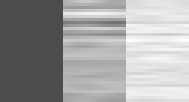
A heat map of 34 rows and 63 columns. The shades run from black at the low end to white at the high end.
It is made of 1 by 3 panels. Panel 1,1: low, flat. Panel 1,2: high, streaked across. Panel 1,3: very high, streaked across, faint in contrast.
